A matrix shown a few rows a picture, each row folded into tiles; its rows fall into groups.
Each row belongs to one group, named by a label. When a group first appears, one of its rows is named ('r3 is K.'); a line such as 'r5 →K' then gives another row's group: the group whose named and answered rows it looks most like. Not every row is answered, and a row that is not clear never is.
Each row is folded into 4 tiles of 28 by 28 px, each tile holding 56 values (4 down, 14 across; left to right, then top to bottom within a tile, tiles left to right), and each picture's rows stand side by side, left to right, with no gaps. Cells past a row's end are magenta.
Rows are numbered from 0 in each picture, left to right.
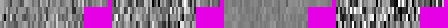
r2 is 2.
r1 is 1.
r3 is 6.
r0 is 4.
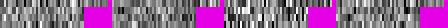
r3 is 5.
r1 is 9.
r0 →1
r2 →6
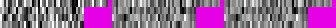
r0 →4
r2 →5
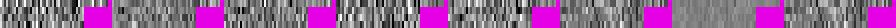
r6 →2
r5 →9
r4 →5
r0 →4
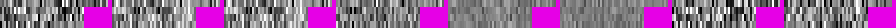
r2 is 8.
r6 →6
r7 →1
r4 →9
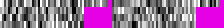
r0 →4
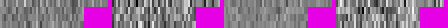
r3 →8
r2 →2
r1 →1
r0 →4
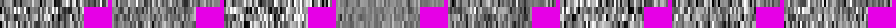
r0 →6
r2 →8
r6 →1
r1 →4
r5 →5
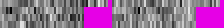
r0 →9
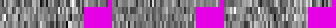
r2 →8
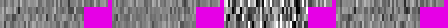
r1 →4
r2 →4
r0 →5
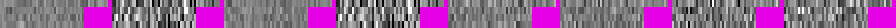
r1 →1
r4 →4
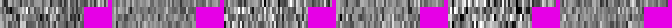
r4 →5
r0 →9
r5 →1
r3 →4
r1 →5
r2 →6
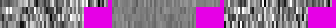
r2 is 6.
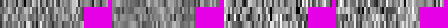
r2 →4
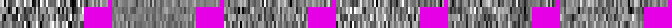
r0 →4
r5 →5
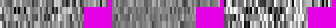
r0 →2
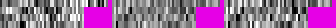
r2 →5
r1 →5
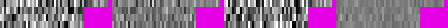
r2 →4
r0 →5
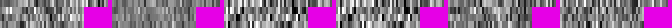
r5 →4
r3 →5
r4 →9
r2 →5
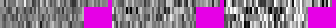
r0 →4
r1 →2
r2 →8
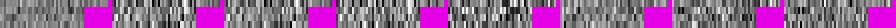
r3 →1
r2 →1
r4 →6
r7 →2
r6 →9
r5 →5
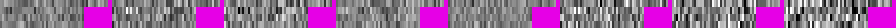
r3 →8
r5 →6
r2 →2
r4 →1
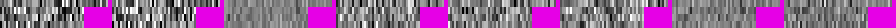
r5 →8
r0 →6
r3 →1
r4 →2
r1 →6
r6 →5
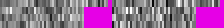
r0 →8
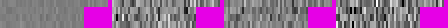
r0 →9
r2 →5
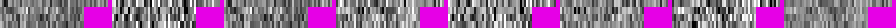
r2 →9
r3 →8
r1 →4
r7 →8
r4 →4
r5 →2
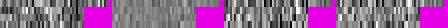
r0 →9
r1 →1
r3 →1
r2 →1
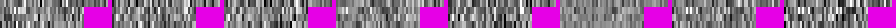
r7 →6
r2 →1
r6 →6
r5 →2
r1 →1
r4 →1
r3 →8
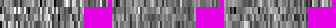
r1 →9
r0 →6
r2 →9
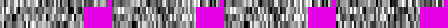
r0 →5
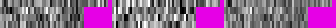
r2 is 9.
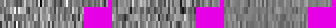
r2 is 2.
